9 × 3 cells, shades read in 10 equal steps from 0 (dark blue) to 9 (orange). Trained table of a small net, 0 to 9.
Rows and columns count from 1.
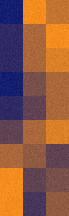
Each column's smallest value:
0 2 3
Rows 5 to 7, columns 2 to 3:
3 6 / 6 8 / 5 3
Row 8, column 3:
4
